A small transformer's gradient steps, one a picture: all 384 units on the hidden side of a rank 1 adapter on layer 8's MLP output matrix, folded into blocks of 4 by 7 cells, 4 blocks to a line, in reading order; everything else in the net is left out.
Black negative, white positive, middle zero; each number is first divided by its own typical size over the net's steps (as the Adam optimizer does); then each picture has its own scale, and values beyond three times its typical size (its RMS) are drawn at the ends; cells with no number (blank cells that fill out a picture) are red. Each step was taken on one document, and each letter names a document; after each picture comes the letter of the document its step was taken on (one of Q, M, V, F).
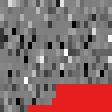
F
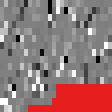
F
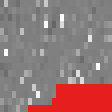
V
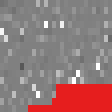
V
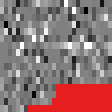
F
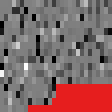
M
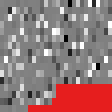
M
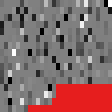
M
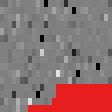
V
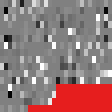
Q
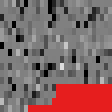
F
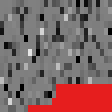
M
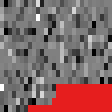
F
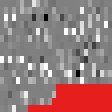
Q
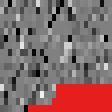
F
